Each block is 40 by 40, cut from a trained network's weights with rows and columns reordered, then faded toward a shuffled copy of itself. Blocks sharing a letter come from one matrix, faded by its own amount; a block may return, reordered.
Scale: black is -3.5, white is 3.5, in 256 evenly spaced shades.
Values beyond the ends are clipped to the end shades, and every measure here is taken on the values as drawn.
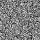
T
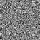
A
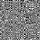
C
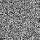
A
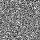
T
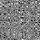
C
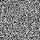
A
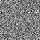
A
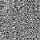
C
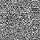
A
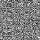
A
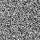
T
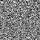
A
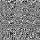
C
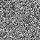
A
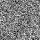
T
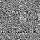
A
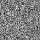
A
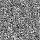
T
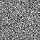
A
